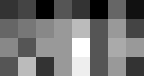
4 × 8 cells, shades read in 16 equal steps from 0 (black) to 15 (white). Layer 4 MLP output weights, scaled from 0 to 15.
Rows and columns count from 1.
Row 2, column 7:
9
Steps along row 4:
up down up up down up down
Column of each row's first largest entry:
7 5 5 5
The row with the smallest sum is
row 1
